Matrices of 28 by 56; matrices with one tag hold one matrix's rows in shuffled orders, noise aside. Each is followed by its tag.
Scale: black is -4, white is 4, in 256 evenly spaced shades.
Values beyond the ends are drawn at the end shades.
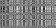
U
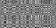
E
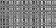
U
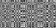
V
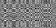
E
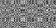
V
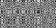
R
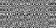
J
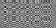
E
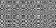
R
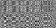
E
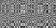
V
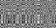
R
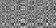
V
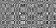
V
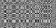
E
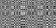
V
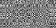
J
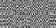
J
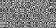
J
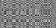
E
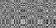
V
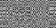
J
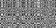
R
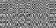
J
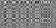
E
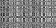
U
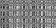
U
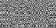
J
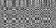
E
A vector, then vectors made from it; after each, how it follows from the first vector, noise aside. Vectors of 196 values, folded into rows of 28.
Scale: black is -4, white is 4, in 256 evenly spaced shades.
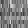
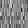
sign-scrambled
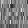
sign-scrambled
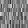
sign-scrambled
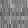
shrunk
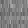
shrunk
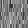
sign-scrambled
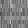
shrunk
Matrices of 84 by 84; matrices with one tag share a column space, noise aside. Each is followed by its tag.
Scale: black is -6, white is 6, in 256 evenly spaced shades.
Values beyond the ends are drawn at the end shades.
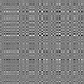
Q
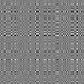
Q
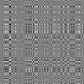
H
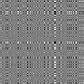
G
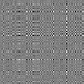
Q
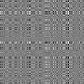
G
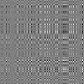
H
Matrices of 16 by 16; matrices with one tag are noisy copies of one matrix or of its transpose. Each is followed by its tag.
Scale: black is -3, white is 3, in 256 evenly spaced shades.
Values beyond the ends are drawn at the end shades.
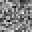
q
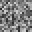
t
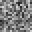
q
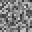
t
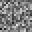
t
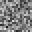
q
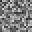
t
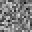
q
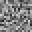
q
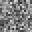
q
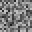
t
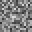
t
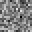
q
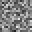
t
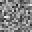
q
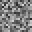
t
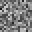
t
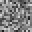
q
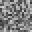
q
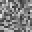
q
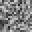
q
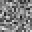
q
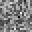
q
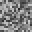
q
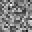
t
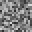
q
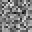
t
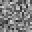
q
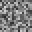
t
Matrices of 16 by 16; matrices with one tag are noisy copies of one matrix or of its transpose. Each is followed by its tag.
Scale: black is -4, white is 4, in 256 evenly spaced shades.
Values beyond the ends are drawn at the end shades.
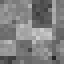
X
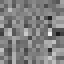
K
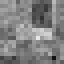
X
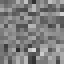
K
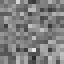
K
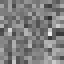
K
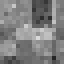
X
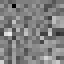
K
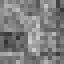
X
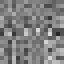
K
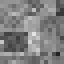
X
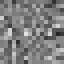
K
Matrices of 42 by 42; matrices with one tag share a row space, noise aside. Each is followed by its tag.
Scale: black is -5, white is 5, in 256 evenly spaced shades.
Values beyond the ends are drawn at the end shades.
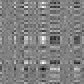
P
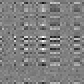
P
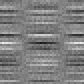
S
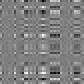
P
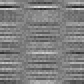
S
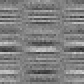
S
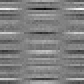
S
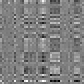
P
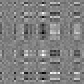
P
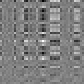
P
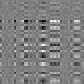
P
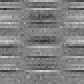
S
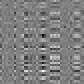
P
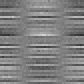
S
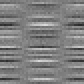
S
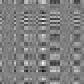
P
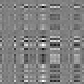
P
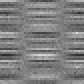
S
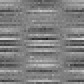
S
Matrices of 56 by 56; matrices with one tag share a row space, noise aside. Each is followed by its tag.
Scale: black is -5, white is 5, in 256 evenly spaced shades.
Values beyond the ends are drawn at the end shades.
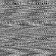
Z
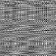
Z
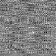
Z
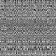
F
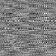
Z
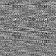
Z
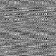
Z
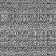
F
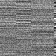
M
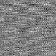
Z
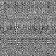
F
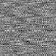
Z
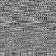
Z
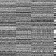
M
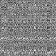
F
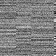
M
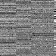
M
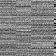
M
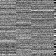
M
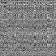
F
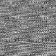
Z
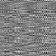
Z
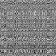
F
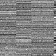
M
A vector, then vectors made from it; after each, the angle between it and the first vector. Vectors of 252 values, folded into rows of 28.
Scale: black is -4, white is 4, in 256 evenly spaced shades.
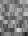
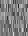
orthogonal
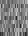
partly aligned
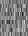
orthogonal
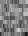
nearly parallel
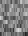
nearly parallel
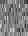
partly opposed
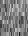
partly aligned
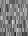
partly aligned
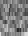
nearly opposite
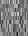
orthogonal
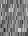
partly aligned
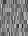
orthogonal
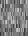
partly aligned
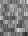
nearly parallel
